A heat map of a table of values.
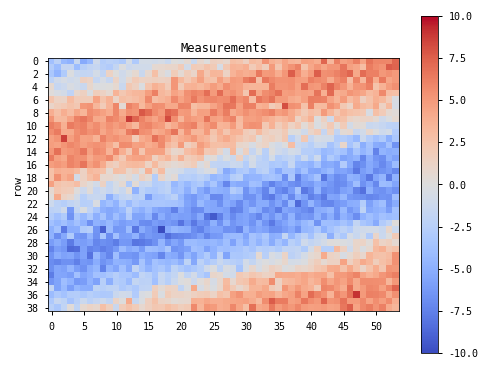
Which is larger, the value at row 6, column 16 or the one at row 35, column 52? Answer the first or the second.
the second
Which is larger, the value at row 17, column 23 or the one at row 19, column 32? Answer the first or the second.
the first
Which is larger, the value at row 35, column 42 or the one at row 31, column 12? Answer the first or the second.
the first
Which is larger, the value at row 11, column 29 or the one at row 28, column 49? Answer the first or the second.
the first
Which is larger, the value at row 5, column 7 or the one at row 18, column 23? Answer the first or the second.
the first
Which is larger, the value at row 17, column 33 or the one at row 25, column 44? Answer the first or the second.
the first
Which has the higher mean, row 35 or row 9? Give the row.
9
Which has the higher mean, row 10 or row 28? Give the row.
10
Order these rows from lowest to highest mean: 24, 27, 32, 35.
24, 27, 32, 35
